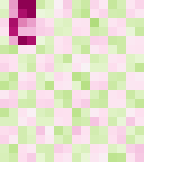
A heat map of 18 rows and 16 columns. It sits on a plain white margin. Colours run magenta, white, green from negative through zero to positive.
An odd patch, lower than its surroundings, sits in the top left. The top left is the roughest part. The ninth with the lowest average is the top left. The field is checkered.
